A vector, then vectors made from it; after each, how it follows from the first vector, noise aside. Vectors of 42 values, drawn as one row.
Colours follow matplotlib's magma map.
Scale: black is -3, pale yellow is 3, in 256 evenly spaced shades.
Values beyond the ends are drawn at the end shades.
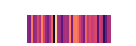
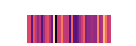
negated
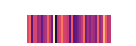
negated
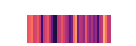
sign-scrambled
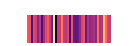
negated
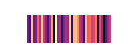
scaled up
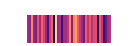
copied
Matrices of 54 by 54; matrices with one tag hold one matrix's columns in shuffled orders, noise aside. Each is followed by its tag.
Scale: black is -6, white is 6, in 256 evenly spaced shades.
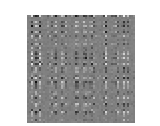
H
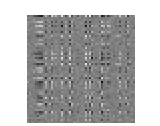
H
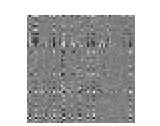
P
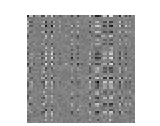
H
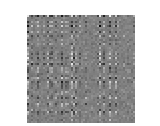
H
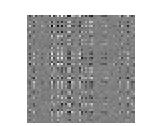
H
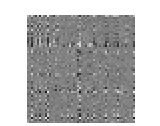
P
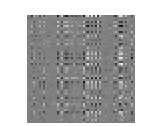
H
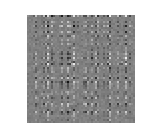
H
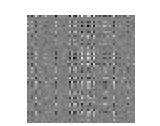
H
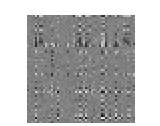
P
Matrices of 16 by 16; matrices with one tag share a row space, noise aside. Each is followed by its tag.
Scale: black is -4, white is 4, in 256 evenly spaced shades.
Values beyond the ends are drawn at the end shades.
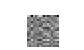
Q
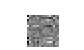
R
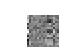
R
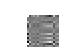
R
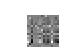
Q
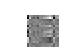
R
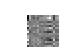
R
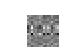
Q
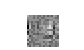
R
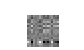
Q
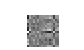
R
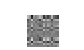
Q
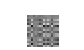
Q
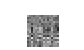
Q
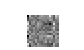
R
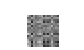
Q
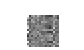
R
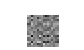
Q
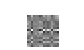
Q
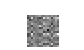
Q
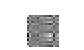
R
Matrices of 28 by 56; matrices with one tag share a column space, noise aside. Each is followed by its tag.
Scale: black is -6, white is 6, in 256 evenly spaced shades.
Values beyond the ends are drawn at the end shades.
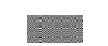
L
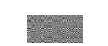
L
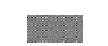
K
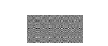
L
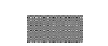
K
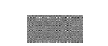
K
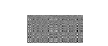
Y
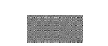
K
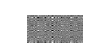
K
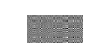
L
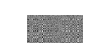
Y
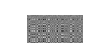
Y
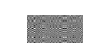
L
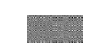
K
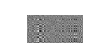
Y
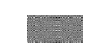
K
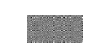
K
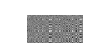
Y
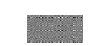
K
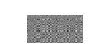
Y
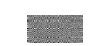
L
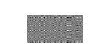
K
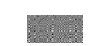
Y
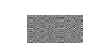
L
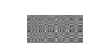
Y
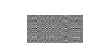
L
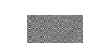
L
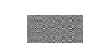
L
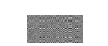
L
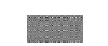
K
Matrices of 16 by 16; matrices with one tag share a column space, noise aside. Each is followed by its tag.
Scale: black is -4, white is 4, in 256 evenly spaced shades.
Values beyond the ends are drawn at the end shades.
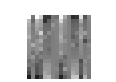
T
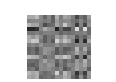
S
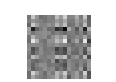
S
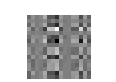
S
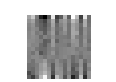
T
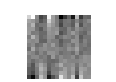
T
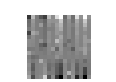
T
